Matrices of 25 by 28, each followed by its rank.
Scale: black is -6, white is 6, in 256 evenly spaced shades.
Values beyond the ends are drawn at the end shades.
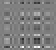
one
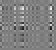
one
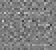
five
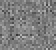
five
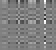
one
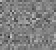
five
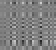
one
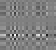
one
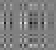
one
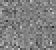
five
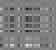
one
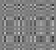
one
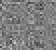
five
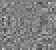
five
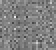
five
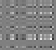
one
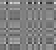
one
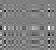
one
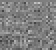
five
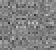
five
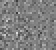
five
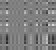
one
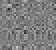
five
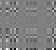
one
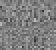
five
